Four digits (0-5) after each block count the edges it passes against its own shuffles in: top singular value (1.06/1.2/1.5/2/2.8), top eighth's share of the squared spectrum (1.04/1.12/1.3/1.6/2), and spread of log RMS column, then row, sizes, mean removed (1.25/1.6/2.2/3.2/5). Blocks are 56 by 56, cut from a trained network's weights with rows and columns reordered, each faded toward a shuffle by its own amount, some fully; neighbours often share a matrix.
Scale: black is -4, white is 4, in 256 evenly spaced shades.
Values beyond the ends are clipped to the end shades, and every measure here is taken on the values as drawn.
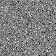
0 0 0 0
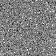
0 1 0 0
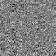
3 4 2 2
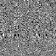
3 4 2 2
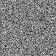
0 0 0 0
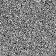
0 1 0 0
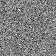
0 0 0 0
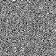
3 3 1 2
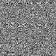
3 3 1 2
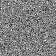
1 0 0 0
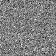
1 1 0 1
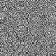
3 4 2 2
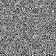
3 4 0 2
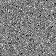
0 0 0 0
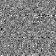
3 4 2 2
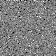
1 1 0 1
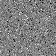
0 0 0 0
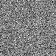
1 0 0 0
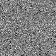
1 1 0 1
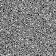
1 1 0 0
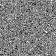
0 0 0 0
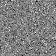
0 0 0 0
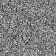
2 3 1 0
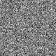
2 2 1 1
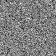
1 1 0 0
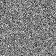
1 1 0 0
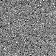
1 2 0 0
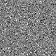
2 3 1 1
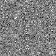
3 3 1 1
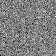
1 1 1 0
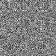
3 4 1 2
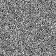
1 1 0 0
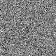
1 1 0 0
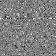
2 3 0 1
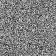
0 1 0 0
